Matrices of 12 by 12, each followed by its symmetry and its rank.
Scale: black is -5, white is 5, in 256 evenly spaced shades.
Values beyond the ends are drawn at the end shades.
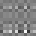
neither, rank one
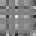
symmetric, rank one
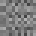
neither, rank two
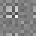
symmetric, rank two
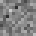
symmetric, full rank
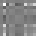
symmetric, rank one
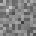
symmetric, full rank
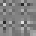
symmetric, rank two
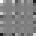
symmetric, rank one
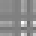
symmetric, rank one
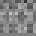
neither, rank two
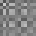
symmetric, rank two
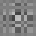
symmetric, rank one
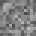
symmetric, full rank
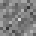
symmetric, full rank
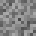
symmetric, full rank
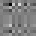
neither, rank one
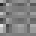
neither, rank one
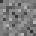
symmetric, full rank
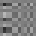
neither, rank one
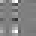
neither, rank one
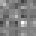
symmetric, rank two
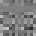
neither, rank two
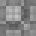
symmetric, rank two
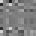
neither, rank two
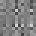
neither, rank two
